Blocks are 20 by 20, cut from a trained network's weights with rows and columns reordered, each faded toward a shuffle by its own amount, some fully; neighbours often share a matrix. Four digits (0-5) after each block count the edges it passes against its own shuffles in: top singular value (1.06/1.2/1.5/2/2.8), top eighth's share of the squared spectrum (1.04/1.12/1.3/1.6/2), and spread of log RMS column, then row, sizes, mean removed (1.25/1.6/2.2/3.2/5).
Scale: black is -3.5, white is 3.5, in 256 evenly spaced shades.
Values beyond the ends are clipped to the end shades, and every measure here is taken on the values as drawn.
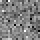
0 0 0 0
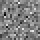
0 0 0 0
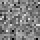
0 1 0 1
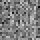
2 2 0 1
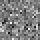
1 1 0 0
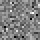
0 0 1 0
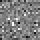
1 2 0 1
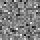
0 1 0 0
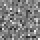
0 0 0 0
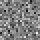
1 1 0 0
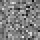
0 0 0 0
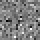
1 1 0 1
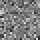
2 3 1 1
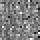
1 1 0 0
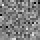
0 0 0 0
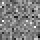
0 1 0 0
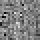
2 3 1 1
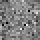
1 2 0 1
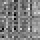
3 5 1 2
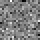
0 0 0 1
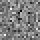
2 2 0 0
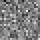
2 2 0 0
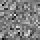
2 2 0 1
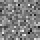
1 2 0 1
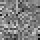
2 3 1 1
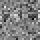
2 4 1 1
